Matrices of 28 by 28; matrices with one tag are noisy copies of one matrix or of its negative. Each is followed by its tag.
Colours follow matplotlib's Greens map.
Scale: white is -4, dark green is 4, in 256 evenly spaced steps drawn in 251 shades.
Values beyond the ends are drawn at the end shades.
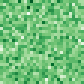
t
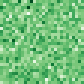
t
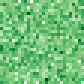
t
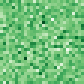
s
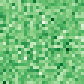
s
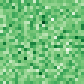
s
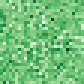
s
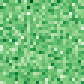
t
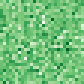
s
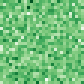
t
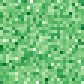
t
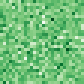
s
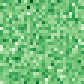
t
